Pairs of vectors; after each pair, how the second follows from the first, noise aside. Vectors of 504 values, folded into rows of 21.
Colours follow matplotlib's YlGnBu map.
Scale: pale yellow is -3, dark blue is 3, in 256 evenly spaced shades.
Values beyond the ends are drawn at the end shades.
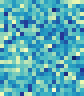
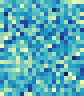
copied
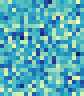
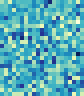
copied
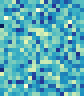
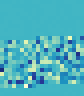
partly zeroed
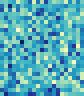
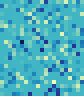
partly zeroed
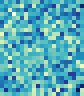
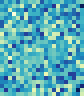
copied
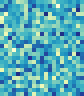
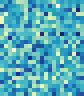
copied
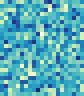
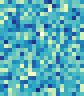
copied
